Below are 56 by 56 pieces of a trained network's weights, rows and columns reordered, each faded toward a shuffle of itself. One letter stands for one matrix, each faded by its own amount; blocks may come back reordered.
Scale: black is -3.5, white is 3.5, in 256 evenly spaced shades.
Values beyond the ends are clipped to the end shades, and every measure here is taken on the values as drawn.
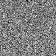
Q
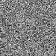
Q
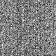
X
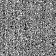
X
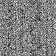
X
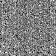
X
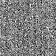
X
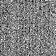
X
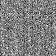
X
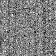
X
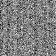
X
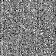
X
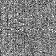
X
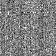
X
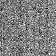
X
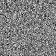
Q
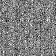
X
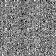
X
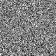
Q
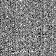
X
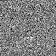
Q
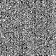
X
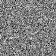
Q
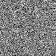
Q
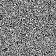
Q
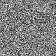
Q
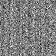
X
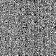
X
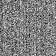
X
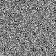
Q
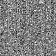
X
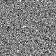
Q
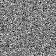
Q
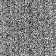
X
